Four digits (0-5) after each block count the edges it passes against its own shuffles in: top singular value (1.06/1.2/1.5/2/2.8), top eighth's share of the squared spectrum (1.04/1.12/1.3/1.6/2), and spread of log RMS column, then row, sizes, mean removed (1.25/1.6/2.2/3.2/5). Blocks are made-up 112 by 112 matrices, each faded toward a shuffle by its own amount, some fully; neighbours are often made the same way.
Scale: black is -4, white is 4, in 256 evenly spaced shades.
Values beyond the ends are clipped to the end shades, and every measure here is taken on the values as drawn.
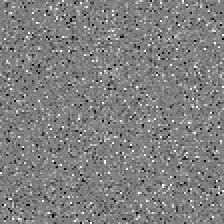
2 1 0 0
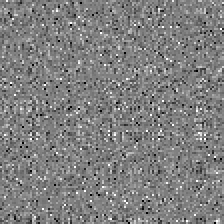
4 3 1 1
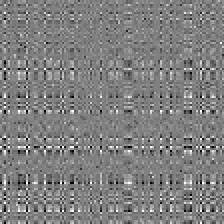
5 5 4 4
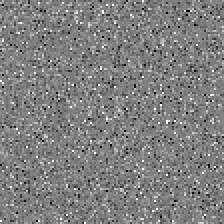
3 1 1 0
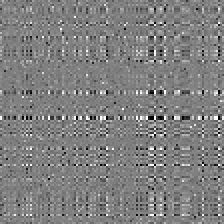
5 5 4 4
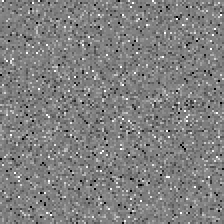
2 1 0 0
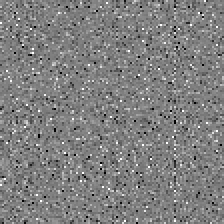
4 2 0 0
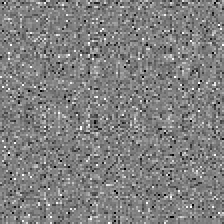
4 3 2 2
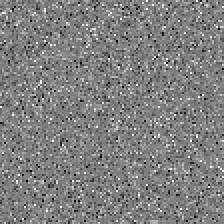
0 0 0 0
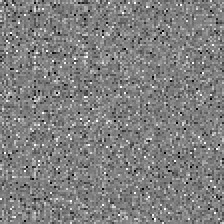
4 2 1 1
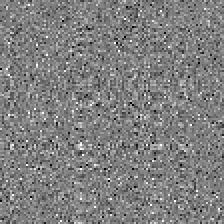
4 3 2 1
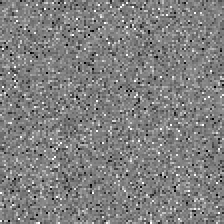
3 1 0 0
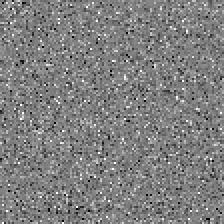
1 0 0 0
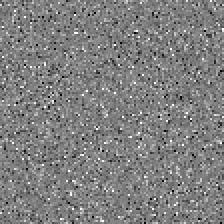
0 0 0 0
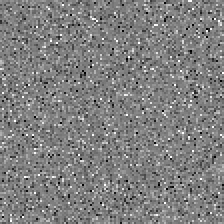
0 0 0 0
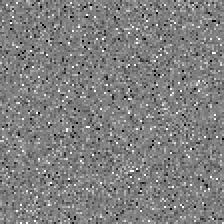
0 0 0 0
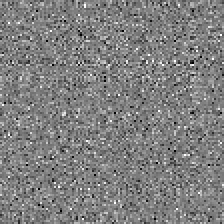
4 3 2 2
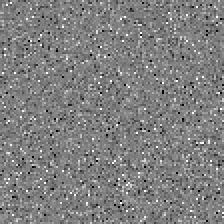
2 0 0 0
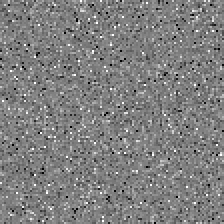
2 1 0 0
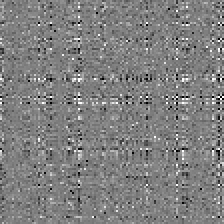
5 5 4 3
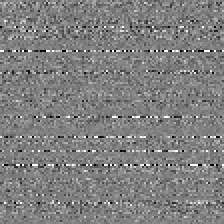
3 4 0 4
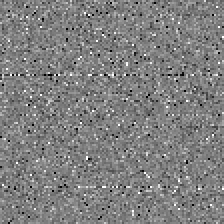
2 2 0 2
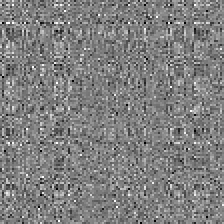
5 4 3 3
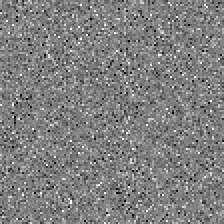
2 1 0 0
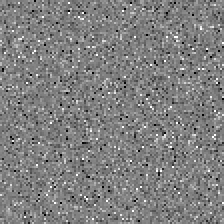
1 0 0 0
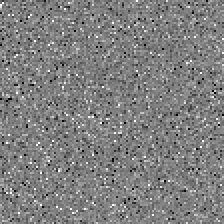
2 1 0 0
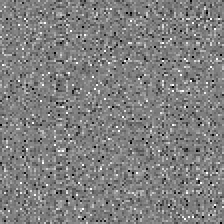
4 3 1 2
